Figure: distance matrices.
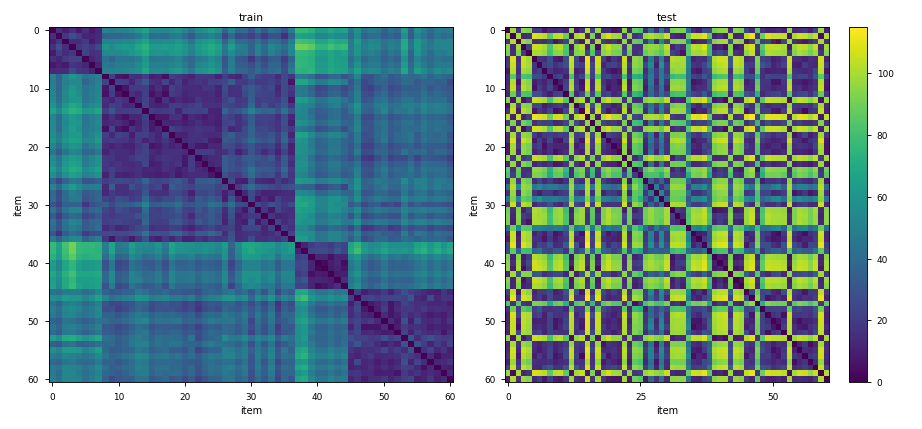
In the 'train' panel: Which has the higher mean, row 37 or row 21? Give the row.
37
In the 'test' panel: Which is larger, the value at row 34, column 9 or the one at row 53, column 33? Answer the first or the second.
the first
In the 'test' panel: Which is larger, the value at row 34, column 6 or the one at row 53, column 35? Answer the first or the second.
the second
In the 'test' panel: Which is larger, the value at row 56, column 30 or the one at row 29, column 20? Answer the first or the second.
the second
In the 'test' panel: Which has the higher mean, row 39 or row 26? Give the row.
39
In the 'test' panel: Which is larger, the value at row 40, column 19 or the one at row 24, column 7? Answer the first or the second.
the first
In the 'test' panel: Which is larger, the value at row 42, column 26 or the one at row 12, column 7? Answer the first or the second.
the second
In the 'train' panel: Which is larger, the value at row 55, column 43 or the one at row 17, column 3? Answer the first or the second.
the second
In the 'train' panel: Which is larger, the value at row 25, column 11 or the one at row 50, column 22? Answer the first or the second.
the second
